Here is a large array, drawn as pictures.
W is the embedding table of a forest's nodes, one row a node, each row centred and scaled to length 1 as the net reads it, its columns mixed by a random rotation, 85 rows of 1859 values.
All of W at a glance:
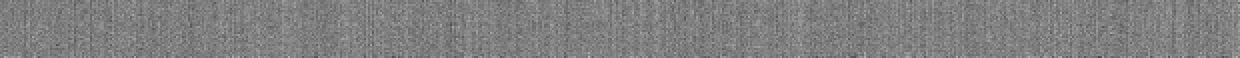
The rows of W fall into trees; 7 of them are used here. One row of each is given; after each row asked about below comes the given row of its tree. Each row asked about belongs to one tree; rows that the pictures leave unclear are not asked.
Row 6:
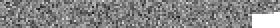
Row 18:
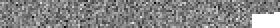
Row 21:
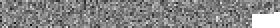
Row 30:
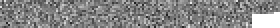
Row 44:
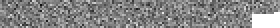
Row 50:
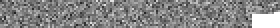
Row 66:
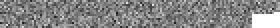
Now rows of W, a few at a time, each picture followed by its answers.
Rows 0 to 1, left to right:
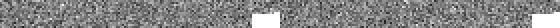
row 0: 21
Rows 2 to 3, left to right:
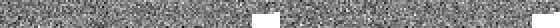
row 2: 21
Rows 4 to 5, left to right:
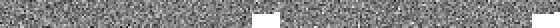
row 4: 66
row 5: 18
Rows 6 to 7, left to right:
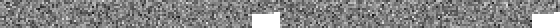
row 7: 50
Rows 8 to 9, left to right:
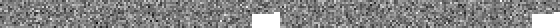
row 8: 21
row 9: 66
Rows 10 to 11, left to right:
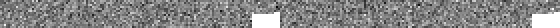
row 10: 50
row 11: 21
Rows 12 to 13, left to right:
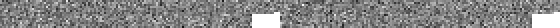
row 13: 30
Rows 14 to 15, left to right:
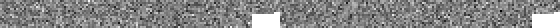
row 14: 44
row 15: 50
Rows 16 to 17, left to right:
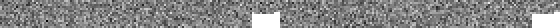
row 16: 44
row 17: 50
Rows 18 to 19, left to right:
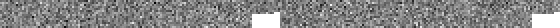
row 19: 44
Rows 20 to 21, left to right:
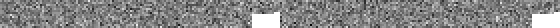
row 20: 44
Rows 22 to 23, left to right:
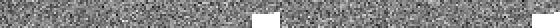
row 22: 50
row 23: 21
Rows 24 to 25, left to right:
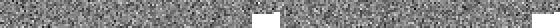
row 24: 66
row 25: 18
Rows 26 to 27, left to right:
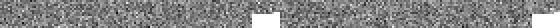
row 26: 66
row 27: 21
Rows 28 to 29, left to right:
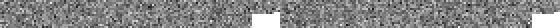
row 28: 66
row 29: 44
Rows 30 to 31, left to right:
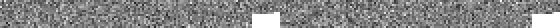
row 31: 66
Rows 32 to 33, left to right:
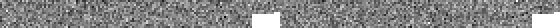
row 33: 30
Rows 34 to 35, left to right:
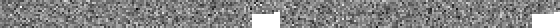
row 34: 44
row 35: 6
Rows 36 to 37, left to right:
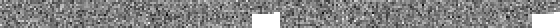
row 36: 30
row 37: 6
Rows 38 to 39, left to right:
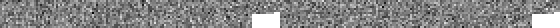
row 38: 6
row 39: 21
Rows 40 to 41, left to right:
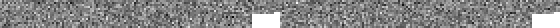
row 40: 30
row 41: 30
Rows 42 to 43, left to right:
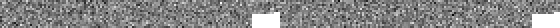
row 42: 21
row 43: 18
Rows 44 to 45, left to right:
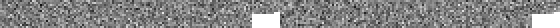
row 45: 6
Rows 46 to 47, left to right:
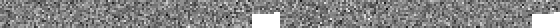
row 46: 30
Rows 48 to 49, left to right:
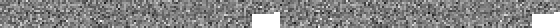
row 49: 21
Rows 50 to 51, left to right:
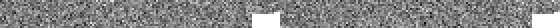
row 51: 44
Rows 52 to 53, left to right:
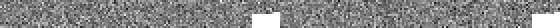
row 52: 66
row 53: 18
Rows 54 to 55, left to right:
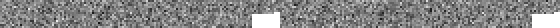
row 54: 6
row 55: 6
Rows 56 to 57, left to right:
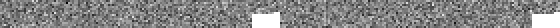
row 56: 50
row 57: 66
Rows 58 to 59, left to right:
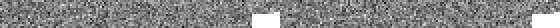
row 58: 21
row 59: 21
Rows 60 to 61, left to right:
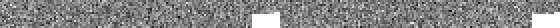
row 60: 6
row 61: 18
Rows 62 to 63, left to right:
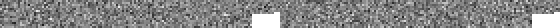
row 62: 21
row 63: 30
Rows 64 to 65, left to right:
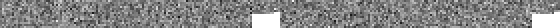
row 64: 6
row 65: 50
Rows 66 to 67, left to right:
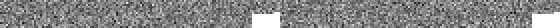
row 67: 30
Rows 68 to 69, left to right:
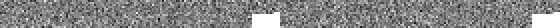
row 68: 66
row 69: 66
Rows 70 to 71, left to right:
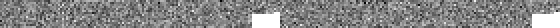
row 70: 6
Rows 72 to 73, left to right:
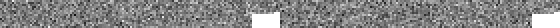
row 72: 50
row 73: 21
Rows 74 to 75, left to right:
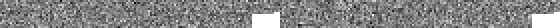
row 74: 30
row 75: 6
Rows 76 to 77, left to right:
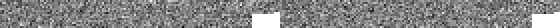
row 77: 44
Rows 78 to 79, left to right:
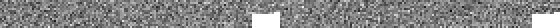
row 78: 50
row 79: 18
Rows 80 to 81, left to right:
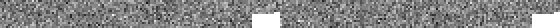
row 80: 50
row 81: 30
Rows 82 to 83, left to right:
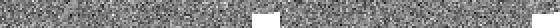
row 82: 50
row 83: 21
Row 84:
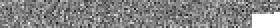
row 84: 18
